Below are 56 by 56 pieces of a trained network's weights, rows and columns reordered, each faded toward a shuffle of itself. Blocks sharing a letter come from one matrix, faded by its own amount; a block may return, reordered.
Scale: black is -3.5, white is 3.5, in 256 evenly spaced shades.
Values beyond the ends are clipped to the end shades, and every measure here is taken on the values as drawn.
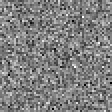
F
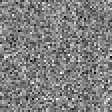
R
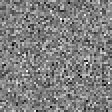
F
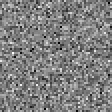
F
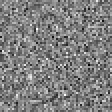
R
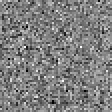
R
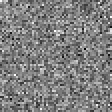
R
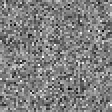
F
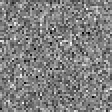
F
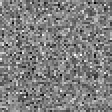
R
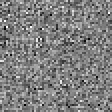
R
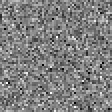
F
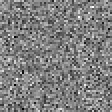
R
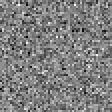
R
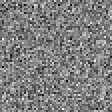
R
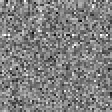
R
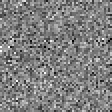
R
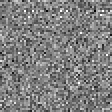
R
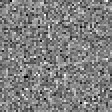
R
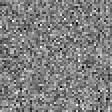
F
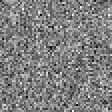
R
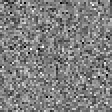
F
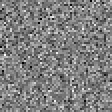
F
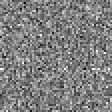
R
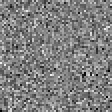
F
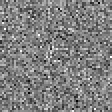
F
